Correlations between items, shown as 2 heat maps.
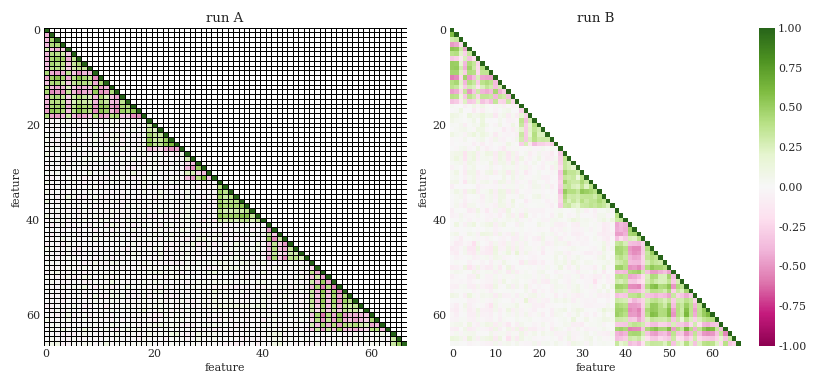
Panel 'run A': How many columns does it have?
67
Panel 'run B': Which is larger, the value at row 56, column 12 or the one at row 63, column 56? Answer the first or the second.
the first
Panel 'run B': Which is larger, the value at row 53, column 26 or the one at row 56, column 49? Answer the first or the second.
the first
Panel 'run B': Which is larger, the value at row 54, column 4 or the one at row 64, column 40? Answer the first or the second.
the first
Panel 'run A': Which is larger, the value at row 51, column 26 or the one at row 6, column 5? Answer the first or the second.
the second
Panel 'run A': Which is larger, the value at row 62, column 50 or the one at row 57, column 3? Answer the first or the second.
the second
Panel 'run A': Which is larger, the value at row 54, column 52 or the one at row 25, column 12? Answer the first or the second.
the first
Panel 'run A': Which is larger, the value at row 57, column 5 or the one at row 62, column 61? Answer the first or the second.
the first
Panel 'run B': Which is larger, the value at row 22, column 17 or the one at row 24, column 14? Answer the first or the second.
the second
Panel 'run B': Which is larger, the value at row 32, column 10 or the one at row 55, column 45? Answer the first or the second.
the second
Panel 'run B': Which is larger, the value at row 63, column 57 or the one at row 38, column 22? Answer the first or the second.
the first
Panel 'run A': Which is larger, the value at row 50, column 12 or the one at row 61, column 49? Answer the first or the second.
the first
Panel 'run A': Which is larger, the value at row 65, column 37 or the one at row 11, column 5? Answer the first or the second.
the second
